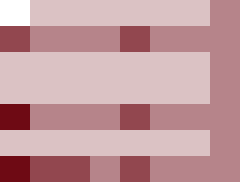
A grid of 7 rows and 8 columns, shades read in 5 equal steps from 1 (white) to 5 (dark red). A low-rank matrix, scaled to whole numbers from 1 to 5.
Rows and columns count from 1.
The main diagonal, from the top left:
1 3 2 2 4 2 3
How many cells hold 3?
20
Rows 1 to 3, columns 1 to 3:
1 2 2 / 4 3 3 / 2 2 2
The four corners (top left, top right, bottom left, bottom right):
1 3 5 3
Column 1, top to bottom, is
1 4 2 2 5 2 5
